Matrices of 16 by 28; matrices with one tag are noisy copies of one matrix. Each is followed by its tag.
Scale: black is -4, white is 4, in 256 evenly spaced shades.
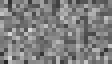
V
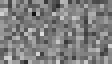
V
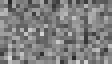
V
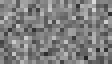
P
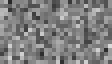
V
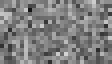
P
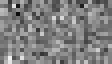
V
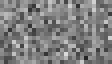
P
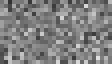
V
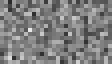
V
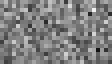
P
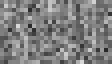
P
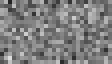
V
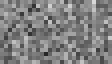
P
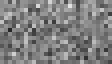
P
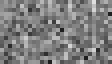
P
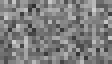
P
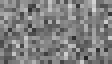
P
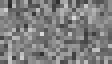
V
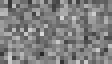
V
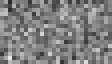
V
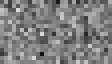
V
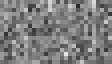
P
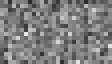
V
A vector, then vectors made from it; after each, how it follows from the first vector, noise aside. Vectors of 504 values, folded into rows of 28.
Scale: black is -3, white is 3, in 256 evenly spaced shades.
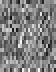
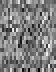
negated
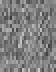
shrunk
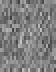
shrunk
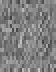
shrunk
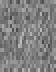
shrunk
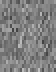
shrunk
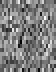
negated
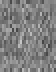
shrunk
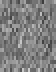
shrunk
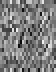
negated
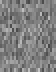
shrunk
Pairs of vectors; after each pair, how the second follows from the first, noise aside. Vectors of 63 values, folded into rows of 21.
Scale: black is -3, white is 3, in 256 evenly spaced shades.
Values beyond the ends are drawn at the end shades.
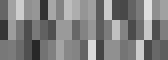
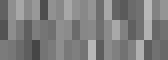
shrunk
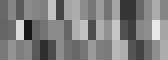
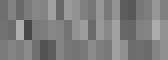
shrunk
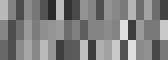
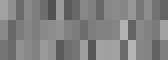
shrunk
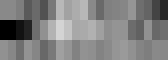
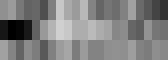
copied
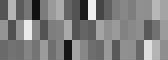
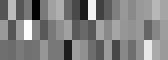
copied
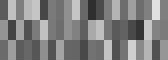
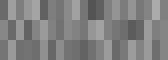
shrunk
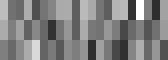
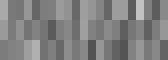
shrunk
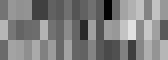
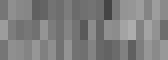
shrunk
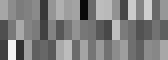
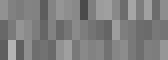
shrunk
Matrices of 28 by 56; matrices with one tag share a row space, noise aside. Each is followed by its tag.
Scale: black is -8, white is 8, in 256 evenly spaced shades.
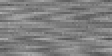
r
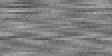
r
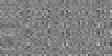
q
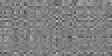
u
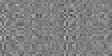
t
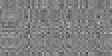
q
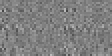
t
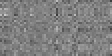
u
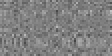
u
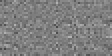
u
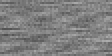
r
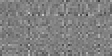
q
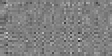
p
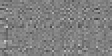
p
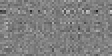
p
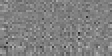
p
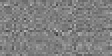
u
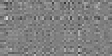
p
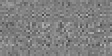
q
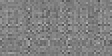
q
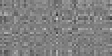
u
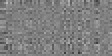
p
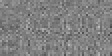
q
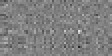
p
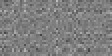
u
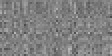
u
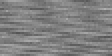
r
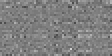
u
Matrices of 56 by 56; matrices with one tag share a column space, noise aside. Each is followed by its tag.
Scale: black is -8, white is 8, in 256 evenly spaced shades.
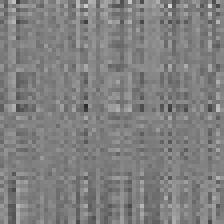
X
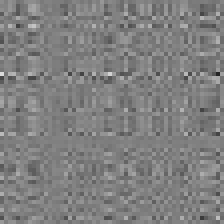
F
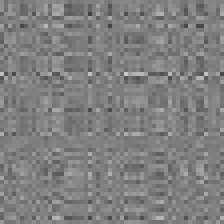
F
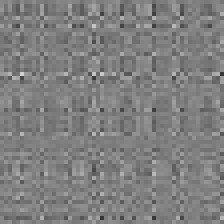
F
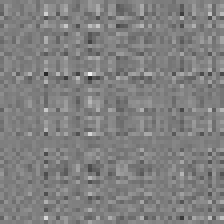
F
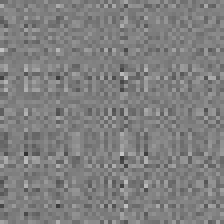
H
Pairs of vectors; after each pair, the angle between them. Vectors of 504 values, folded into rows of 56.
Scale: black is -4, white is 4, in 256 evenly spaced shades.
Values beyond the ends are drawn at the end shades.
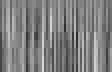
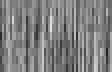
nearly parallel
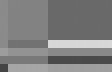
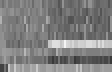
nearly parallel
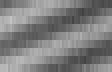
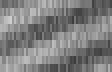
nearly parallel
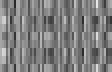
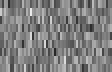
orthogonal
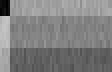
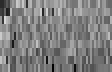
partly aligned
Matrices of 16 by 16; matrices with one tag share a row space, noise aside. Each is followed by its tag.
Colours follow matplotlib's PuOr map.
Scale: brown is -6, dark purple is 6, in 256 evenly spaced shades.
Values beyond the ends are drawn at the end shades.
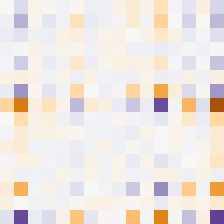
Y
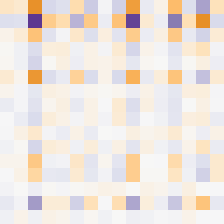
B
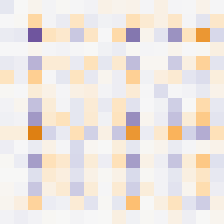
B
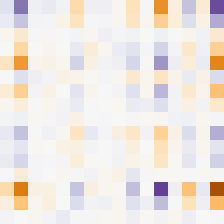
Y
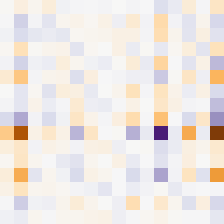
Y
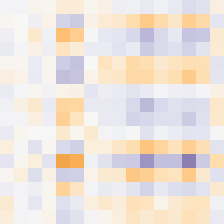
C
